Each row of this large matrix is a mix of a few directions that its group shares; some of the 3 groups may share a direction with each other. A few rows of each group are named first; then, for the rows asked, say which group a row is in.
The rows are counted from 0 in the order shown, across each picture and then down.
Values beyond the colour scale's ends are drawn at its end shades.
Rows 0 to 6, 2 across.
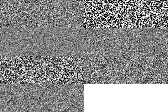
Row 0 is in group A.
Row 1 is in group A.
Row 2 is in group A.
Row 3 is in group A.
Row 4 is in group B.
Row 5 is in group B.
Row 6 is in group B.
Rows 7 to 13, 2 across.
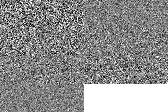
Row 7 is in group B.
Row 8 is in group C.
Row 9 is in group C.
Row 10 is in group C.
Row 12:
C
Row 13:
C
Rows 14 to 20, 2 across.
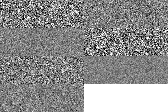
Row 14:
B
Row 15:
A
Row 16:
A
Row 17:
C
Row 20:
C
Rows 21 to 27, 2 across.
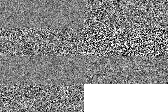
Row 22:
C
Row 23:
B
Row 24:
A
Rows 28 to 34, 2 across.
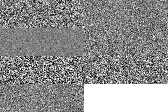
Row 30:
C
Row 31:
B
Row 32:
A
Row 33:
C
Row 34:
A
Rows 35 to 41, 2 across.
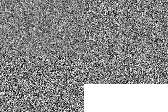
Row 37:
C
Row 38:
B
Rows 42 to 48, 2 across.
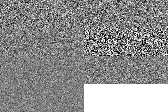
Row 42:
A
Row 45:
B
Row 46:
C
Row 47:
B
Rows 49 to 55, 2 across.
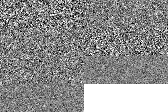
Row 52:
C
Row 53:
A
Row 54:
B
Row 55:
C
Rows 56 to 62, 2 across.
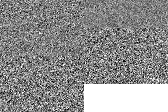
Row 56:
A
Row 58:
A
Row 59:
C
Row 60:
C
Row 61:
A
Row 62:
B
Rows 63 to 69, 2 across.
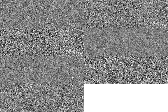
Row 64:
A
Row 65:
A
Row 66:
C
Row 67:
B
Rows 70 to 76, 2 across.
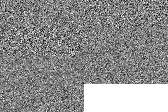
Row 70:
B
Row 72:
B
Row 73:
A
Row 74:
C
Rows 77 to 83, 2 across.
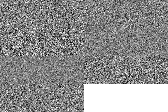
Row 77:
A
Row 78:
A
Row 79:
C
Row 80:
B
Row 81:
C
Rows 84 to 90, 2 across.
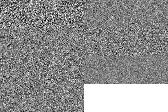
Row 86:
B
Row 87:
C
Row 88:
B
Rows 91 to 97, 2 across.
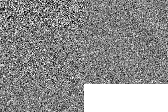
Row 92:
A
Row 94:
A
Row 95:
B
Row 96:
C
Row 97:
B
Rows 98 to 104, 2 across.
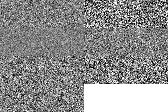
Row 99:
A
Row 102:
C
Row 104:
B
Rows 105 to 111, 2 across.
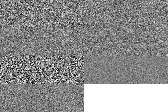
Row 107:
A
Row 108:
C
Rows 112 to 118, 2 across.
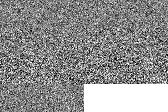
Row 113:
A
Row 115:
C
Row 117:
A
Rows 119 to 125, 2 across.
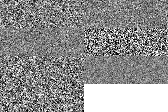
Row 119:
C
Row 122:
A
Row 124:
B
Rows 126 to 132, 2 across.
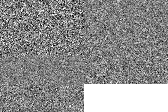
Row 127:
C
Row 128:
A
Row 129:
C
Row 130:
C
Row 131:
C
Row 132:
A
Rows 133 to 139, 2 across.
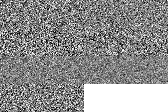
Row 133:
B
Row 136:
B
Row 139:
C
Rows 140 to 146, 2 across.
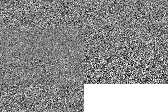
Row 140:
A
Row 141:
A
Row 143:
A
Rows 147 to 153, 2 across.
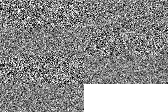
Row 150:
C
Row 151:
B
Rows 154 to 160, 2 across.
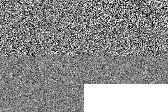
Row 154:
A
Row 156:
C
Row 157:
A
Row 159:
B
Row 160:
A
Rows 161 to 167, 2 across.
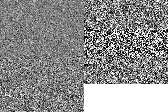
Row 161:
C
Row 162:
C
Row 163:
B
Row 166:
B
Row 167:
B
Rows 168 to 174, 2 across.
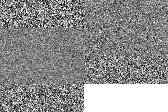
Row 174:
C
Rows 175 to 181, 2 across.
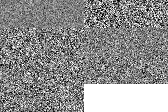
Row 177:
C
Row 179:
B
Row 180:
B
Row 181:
A
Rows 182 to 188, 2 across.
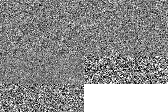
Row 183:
A
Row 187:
C
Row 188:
C
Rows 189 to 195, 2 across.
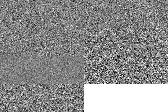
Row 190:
A
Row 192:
C
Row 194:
C
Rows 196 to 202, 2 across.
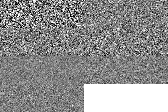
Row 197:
A
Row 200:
A
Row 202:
B
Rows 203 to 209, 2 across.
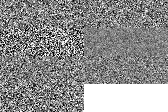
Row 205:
A
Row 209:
C
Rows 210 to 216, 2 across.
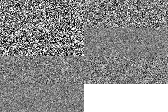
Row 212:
C
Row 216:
A
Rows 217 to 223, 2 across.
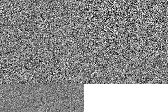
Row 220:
A
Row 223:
A
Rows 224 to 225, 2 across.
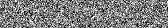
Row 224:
B
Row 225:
B
